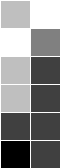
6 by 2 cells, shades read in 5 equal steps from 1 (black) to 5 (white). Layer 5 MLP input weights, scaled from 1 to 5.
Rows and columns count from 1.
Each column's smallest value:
1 2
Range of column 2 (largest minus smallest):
3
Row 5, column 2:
2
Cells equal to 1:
1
